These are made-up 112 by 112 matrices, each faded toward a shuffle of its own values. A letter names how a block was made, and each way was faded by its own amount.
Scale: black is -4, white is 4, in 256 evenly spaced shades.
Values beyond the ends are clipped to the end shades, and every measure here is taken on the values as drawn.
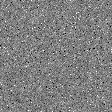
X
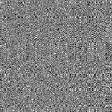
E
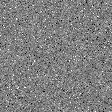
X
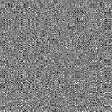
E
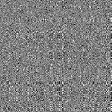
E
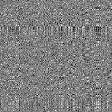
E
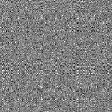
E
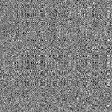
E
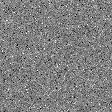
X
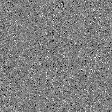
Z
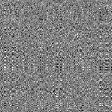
E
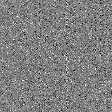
Z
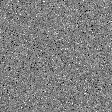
X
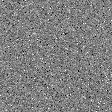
X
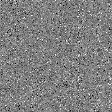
Z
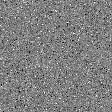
X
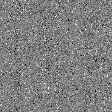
Z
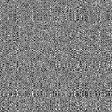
E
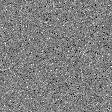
X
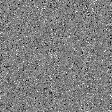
Z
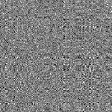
E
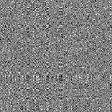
E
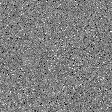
X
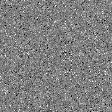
Z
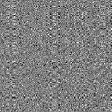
E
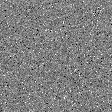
X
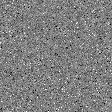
X
